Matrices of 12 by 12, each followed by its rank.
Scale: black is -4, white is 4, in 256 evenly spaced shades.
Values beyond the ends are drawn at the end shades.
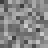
full rank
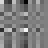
one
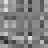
two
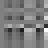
one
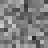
full rank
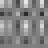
one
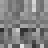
two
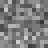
full rank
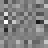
two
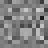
two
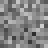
full rank
